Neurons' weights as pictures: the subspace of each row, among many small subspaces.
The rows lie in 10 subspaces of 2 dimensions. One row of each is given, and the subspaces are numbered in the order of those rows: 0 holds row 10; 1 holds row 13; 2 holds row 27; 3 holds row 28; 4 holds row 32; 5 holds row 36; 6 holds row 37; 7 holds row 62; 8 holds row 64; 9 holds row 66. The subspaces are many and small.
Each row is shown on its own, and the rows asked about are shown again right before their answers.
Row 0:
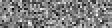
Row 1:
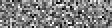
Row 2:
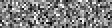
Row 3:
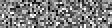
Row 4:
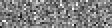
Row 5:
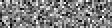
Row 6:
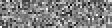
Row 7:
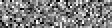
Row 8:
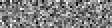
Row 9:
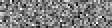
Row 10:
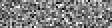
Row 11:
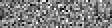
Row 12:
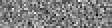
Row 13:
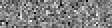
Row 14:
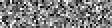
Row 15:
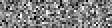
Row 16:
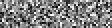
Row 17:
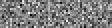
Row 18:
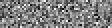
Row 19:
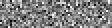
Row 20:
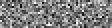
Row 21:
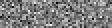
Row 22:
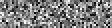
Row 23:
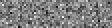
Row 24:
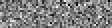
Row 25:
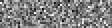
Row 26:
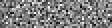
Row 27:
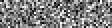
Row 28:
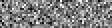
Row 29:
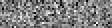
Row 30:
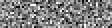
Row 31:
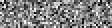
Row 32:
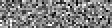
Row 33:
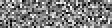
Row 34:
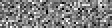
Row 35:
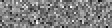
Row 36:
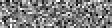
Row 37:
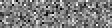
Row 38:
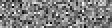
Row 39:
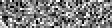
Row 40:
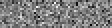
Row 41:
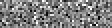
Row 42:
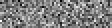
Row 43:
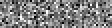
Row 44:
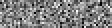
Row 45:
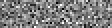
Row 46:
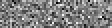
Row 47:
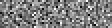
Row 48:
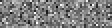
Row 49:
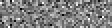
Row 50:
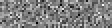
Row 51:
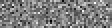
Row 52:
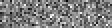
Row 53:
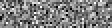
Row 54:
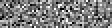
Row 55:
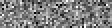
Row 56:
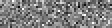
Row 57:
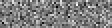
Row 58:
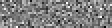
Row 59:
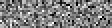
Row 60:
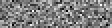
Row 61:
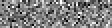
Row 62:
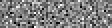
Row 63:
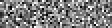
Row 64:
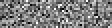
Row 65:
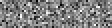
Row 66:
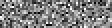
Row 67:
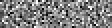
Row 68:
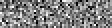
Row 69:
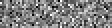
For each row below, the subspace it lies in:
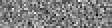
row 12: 3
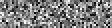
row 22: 9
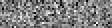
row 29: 1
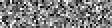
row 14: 5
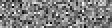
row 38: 9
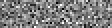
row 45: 0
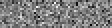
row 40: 6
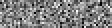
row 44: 2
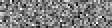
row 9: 0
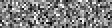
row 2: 3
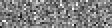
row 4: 1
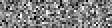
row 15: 1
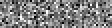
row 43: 6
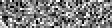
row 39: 3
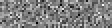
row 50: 8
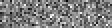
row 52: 0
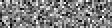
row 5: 5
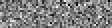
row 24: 4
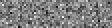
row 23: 6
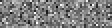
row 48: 6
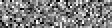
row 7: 3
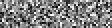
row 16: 9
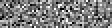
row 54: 8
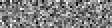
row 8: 5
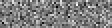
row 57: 6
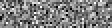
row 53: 9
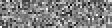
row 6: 5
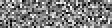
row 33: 4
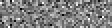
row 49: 5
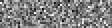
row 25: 2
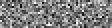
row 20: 9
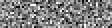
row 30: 0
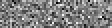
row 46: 0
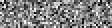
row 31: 2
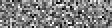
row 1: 0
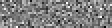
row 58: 5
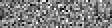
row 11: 8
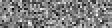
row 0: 3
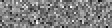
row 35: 3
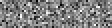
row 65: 1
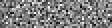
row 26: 7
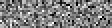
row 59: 4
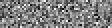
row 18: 8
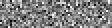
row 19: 4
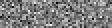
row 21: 9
